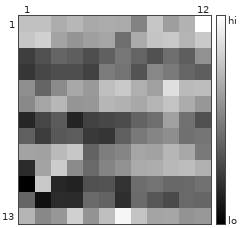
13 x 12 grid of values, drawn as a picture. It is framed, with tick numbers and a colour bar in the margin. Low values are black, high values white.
Grain: streaks across. Ninth with the lowest average: bottom left. Roughest part: bottom left. Stripes: horizontal, repeating 3 times. Odd patch: rougher, in the bottom left.
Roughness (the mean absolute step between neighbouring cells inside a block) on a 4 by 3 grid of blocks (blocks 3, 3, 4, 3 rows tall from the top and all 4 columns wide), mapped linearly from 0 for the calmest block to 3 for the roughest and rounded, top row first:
111
111
100
310
